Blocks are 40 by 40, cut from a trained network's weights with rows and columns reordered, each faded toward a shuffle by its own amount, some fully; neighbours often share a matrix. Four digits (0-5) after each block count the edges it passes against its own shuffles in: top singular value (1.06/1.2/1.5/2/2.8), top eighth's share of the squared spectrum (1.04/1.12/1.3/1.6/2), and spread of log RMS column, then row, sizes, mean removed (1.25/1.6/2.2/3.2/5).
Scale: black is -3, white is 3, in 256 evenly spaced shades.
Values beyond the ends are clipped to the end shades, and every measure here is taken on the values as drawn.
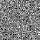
2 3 1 1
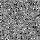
1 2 0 0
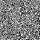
2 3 1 1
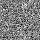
2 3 0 1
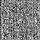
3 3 1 2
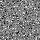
0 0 0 0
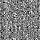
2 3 0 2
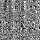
2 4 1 2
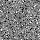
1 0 0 0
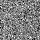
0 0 0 0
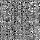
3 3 1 2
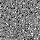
0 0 0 0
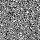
0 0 0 0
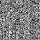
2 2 0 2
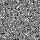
0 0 0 0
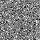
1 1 0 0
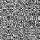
3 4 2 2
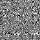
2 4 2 2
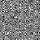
3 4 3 2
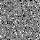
0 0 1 0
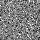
1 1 0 0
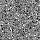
0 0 0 0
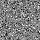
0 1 0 0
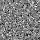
0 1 0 0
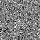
1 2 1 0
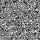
1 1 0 0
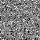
1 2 1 0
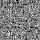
1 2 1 0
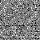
2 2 2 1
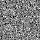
2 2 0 0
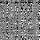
3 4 3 1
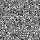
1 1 0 0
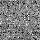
1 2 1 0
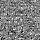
1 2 1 0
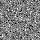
1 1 0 0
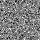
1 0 0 0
